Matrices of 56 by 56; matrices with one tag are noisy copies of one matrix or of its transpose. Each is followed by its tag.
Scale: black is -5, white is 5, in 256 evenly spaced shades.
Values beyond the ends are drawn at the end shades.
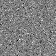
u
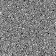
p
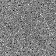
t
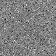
t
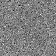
t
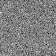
p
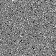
p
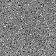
t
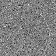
t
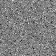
p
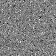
u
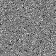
u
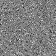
u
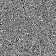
u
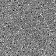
t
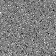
p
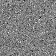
u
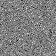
u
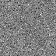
t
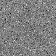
t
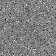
t
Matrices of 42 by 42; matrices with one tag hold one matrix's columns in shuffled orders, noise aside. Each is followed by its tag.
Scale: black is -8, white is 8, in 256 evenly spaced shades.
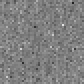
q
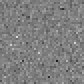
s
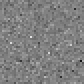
s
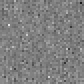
q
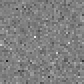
s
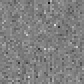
q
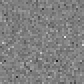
s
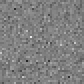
s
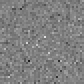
s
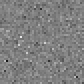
s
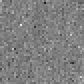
q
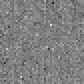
q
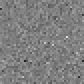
s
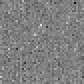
q
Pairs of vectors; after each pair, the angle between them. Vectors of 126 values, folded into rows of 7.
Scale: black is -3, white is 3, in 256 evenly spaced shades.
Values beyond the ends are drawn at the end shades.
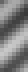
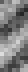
nearly parallel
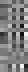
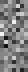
orthogonal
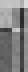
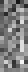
partly opposed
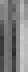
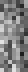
partly opposed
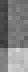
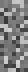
orthogonal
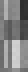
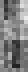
nearly opposite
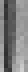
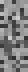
orthogonal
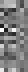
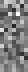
partly aligned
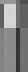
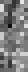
partly opposed
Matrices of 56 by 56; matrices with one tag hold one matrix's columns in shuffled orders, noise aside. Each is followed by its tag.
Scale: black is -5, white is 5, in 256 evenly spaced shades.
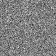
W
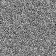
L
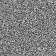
L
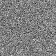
L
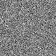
W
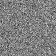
W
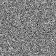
L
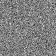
W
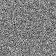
L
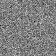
W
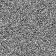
L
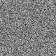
L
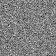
W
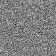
L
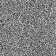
W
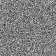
L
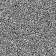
L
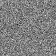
L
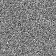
L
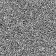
L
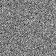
W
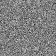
L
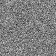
L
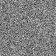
W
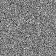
W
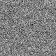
L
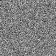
L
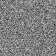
L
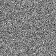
L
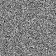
W
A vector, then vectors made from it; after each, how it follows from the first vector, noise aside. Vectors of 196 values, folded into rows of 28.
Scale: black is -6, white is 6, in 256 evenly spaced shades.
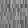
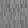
shrunk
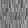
sign-scrambled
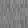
shrunk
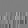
partly zeroed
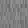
shrunk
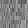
sign-scrambled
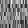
scaled up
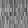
wrapped around
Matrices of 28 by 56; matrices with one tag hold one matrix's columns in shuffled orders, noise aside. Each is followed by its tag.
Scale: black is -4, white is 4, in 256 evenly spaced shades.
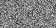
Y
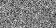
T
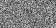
T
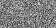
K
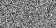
Y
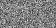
T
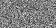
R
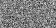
K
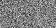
Y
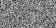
K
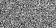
K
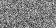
K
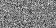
K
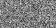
K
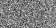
Y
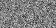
R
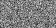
K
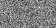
T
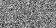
K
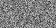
R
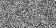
Y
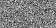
T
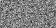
Y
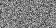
Y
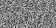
R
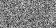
K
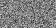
R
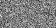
Y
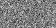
T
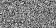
T
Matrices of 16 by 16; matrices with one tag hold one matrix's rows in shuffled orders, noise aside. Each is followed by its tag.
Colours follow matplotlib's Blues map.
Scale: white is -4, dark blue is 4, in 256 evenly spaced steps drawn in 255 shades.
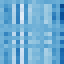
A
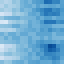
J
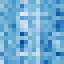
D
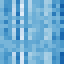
A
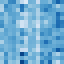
D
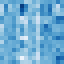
D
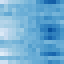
J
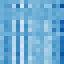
A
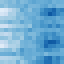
J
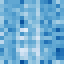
D
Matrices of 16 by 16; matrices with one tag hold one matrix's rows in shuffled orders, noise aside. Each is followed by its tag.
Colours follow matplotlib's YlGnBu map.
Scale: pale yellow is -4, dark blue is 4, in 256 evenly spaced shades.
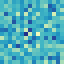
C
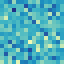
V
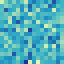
C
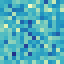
V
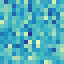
C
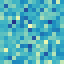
V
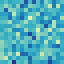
V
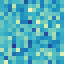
V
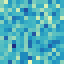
V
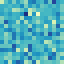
C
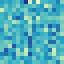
C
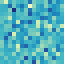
V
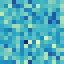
C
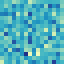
C
